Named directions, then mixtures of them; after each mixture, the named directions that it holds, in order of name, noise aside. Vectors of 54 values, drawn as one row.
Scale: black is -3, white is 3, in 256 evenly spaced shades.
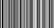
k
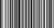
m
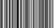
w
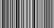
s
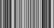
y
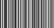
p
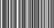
p, w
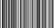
k, m, p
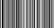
k, s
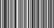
p, w, y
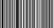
k, s, w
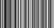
p, y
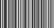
p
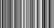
k, s, y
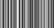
w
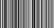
p, s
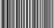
m, p, s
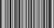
m, y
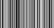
k, m, s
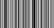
k, p, s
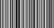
m, s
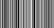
p, s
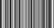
m, y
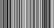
p, s, y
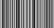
s
